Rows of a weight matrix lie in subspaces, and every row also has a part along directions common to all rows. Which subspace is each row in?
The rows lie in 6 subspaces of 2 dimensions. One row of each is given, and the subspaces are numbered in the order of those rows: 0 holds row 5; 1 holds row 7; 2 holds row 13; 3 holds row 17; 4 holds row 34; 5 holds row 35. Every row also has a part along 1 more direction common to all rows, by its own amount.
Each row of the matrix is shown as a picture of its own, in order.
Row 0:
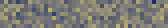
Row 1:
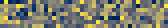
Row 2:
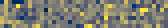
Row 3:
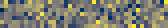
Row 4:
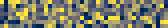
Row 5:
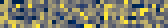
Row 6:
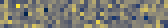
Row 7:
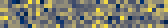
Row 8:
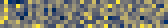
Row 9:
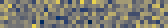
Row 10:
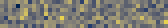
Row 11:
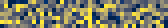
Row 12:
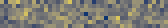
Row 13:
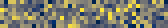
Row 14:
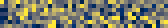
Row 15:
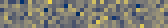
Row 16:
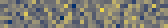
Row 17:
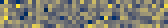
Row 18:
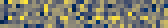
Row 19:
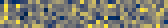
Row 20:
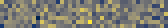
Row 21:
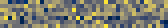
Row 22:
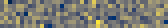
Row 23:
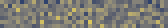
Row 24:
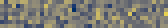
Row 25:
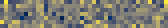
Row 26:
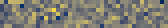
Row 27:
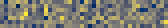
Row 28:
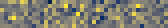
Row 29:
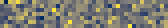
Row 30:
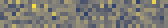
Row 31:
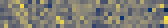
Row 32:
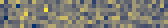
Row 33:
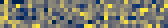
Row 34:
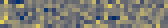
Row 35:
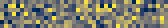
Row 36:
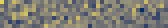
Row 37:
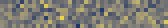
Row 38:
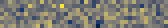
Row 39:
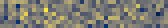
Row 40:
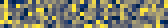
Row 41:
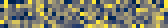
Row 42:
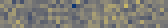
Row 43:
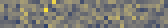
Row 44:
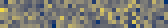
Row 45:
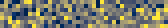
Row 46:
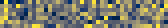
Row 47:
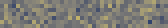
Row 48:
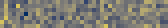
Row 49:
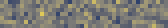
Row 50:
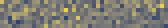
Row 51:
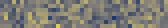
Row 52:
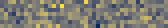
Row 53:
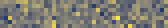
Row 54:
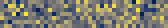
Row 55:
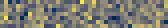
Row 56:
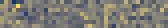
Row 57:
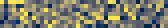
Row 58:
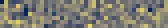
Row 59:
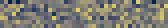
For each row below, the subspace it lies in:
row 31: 1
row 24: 1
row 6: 5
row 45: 1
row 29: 4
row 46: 3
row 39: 4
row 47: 5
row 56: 0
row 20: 3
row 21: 1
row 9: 3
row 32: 3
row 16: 5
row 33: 0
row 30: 5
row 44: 2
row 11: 3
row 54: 5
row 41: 2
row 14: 2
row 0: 5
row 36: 1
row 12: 3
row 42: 0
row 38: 0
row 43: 4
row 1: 5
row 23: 3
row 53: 2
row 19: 4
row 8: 5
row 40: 5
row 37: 4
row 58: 1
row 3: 2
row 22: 0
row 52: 0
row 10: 4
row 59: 5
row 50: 1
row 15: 2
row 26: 4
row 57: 4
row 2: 0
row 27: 4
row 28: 2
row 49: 3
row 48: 5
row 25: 2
